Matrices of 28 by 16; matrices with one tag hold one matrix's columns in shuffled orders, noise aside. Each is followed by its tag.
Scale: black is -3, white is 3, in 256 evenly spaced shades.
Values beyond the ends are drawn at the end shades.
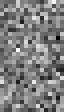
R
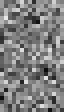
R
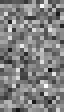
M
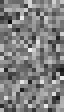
R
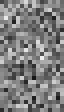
R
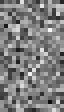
M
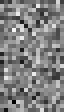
M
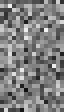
M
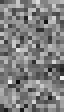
R
